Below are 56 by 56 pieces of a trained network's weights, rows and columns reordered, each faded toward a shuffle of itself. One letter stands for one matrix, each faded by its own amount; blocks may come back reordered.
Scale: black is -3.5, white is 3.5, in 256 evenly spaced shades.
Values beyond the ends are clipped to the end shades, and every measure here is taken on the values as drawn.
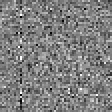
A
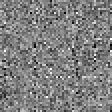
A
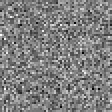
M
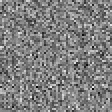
M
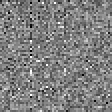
A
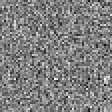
M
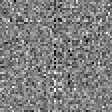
A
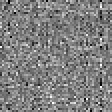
A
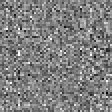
A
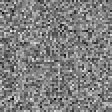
M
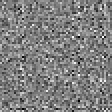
A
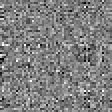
A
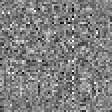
A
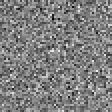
M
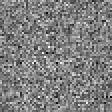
M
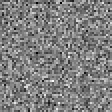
M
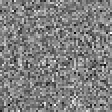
M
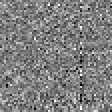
A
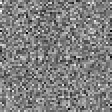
M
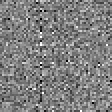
A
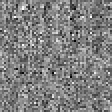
M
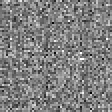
M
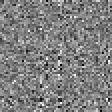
A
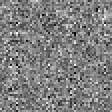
A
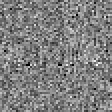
M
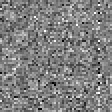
A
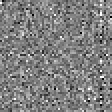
A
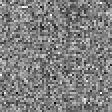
M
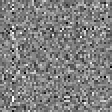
A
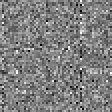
A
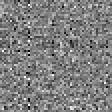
A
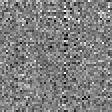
A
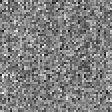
M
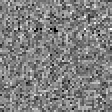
M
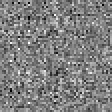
A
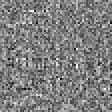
M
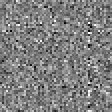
A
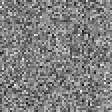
M
